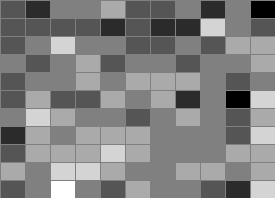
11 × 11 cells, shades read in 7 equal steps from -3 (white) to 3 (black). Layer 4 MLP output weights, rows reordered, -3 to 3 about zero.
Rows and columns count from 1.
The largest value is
3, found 2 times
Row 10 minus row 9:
-2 1 -1 -1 1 1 0 -1 -1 1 0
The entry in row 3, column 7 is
1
